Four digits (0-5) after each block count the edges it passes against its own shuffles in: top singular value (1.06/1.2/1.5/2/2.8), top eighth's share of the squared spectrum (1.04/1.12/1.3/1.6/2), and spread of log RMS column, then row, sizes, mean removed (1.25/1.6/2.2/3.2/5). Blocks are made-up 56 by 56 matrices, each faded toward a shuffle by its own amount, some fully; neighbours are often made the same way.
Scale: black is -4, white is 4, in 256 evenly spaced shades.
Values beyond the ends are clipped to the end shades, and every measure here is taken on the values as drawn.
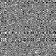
4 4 2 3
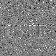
3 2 0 1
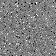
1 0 1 0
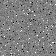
0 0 0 0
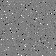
0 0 0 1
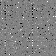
3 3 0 1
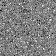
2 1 0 0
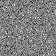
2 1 0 0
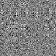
4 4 2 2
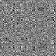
4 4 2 2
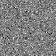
3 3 0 1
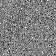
0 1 0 0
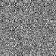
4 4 2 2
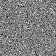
0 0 0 0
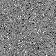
0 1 0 0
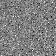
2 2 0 0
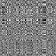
4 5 3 3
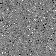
0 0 0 0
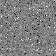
0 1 1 0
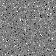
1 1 0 0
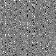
1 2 3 0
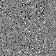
1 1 2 0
